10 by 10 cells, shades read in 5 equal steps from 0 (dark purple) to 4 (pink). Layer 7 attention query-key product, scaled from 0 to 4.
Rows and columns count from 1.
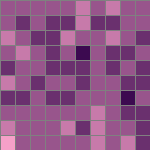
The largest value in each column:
4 3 2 2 3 3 3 3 3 2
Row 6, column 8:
2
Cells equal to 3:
14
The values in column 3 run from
1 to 2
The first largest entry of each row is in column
6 6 1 2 2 1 3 7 1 1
